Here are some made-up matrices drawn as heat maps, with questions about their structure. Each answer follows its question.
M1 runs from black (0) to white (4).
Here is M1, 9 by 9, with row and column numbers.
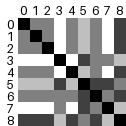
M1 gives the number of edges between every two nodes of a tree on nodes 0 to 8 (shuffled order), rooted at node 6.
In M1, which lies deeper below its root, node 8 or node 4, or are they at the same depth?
node 4
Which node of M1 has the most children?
8
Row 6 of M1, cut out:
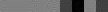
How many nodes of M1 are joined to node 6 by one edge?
2
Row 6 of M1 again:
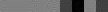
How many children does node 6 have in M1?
2
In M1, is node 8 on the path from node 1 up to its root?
yes
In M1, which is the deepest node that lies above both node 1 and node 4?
8
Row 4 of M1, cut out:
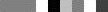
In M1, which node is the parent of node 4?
8
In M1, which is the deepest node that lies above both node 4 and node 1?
8
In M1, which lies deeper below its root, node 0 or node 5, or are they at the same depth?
node 0
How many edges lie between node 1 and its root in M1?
2
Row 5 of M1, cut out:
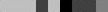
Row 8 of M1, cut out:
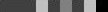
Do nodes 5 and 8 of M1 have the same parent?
yes
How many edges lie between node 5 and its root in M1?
1
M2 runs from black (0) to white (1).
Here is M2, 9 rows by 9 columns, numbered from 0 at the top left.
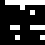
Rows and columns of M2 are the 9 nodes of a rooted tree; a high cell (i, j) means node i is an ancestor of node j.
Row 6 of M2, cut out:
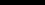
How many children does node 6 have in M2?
0
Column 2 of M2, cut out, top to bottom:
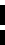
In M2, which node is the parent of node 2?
5
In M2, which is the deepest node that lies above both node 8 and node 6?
5
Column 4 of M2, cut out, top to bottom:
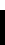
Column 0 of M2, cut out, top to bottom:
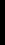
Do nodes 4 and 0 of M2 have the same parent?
no
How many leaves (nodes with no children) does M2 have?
4
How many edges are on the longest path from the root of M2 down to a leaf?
3
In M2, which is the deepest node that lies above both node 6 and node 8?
5
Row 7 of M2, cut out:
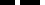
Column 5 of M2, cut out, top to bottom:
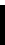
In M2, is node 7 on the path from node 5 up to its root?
no
